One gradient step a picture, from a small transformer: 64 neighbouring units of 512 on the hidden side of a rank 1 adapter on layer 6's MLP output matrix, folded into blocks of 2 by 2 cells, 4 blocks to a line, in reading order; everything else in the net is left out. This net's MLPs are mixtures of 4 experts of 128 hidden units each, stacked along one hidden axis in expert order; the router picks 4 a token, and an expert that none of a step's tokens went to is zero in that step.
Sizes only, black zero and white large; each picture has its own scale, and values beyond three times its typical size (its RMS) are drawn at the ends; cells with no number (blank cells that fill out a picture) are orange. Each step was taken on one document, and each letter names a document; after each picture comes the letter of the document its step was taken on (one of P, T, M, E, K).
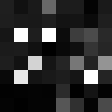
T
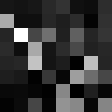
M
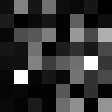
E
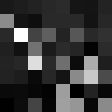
M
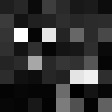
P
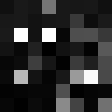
E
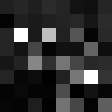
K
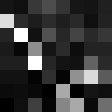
M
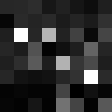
K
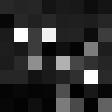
K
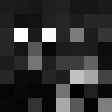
P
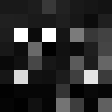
E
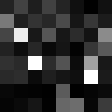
P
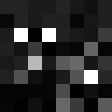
K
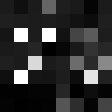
T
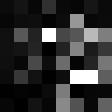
E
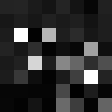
K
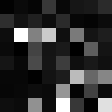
P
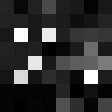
T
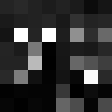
E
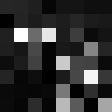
K
